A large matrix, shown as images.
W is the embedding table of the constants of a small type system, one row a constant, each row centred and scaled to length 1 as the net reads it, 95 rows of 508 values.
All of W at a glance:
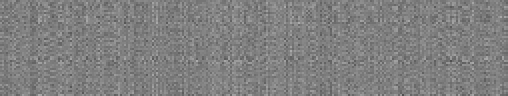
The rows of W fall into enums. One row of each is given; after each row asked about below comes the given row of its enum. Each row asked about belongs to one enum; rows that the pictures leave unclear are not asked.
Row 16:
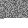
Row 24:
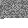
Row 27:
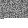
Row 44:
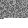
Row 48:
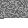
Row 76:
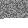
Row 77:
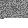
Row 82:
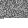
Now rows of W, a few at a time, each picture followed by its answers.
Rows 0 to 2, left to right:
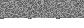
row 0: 48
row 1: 44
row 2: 48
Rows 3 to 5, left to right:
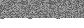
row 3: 24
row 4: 24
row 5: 27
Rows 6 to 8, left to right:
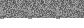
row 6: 82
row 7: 82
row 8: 82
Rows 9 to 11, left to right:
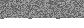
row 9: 77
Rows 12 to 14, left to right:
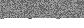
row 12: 27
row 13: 77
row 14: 24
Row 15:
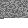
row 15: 48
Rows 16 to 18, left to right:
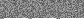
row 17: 16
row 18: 27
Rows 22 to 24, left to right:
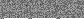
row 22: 27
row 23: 27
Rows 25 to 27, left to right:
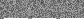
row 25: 44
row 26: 82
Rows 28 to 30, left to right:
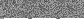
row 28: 82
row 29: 77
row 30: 77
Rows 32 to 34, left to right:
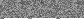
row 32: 24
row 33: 82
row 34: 24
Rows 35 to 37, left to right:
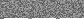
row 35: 48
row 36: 16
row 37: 76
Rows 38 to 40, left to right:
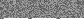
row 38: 44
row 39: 77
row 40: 24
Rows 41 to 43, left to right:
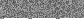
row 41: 82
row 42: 27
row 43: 44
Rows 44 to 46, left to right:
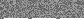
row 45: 77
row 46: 24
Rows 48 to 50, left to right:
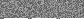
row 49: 44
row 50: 27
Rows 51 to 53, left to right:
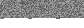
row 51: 24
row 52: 77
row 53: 48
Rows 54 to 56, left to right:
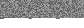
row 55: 24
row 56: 44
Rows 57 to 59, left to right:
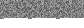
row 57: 76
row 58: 44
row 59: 44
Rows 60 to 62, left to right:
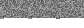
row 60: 82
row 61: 82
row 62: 48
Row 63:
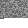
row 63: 48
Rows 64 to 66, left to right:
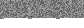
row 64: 76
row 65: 82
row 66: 44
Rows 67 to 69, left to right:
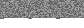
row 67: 48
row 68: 24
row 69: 48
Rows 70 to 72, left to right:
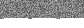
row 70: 76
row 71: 77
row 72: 27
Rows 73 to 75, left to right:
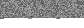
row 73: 48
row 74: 82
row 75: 24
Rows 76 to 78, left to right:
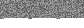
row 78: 27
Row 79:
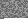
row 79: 48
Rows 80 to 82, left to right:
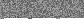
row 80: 27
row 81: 48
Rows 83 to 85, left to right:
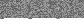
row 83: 77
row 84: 24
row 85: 16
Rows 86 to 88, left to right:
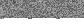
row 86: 82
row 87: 48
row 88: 77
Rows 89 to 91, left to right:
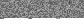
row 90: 24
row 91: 82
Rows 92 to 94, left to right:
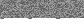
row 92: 24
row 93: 77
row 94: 48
